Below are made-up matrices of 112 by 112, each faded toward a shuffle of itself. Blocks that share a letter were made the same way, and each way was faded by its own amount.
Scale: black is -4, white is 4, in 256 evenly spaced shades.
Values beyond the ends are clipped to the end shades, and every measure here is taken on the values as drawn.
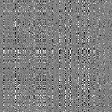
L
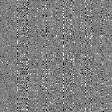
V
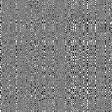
L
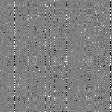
L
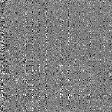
V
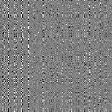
L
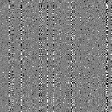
L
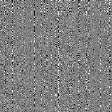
V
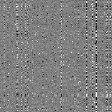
L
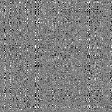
V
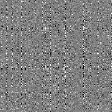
V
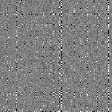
V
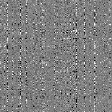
V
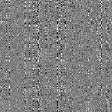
V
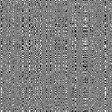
L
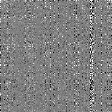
V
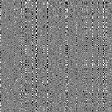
L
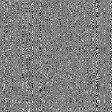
V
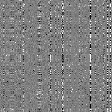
L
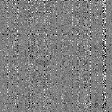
V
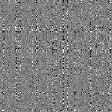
V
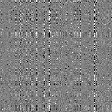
L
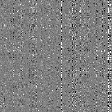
V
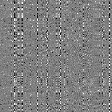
L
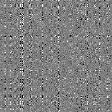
V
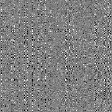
V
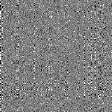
V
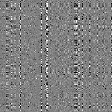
L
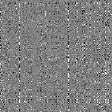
V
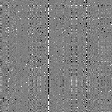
L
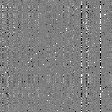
L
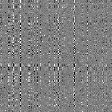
L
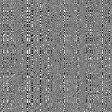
L
